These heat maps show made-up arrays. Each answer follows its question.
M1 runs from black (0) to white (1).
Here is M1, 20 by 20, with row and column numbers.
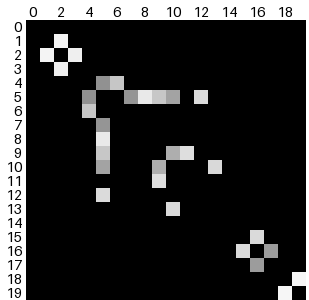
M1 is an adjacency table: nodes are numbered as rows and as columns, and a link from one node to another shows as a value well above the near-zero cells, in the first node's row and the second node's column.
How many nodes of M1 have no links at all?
2
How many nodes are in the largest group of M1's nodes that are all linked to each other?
3
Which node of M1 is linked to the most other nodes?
node 5
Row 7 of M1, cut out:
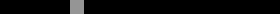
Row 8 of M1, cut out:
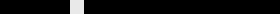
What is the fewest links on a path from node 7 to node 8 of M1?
2
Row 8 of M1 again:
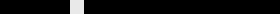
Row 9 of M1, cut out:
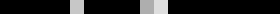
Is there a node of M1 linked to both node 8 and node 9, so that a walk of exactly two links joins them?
yes
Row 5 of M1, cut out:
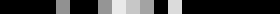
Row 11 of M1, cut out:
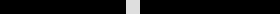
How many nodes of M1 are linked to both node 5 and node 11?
1
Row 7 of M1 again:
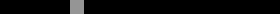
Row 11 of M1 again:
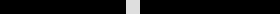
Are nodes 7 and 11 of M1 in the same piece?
yes
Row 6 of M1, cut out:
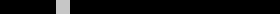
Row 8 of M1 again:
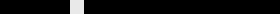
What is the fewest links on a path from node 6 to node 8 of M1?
3
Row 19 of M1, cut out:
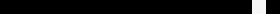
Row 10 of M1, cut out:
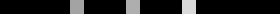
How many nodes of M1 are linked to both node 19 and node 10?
0
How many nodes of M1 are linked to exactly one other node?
12
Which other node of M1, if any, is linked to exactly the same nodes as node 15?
node 17
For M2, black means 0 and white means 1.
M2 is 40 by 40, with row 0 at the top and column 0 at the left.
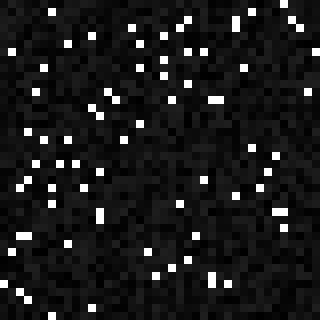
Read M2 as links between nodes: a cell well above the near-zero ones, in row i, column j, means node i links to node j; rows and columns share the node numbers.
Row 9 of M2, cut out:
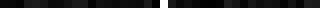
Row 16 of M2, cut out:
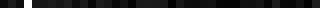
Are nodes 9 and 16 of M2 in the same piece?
no
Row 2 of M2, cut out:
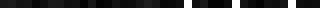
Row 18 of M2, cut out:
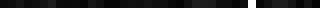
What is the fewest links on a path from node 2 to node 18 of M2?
5
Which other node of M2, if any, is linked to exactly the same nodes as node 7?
node 9
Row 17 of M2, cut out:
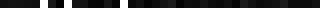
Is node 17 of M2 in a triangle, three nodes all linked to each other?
yes
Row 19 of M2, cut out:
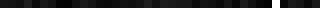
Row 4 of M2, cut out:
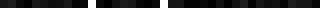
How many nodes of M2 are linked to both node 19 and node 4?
0
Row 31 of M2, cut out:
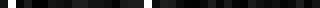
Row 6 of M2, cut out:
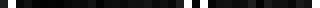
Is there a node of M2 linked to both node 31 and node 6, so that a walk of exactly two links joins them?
yes
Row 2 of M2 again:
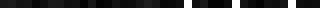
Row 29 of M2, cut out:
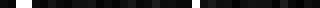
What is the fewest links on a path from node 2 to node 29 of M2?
1
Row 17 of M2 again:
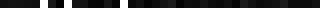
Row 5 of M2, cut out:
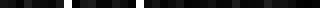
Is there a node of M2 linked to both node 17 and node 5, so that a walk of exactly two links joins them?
yes
